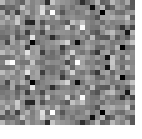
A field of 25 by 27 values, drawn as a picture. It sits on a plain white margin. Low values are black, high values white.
No single row or column stands out from its neighbours. The grain is fine, like static. It is mirror symmetric from top to bottom. There is no overall slope. No seam splits the table. A few values lie far out on both sides of the bulk. No regular stripes run through it.
